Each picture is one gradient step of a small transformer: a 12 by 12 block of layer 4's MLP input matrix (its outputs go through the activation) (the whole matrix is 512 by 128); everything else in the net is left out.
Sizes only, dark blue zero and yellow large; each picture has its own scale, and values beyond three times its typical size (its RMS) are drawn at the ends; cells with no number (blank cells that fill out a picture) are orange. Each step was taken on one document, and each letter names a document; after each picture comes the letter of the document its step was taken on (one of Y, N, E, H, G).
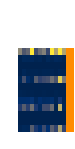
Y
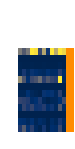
Y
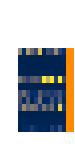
Y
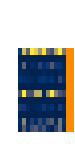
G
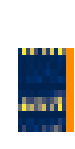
Y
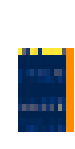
Y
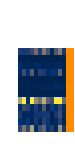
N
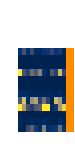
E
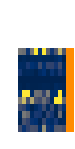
N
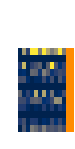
G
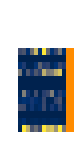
N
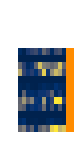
N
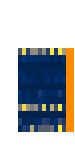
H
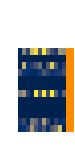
G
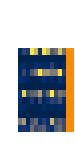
G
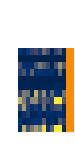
N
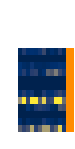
E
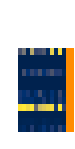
H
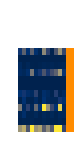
E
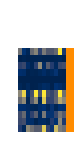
N
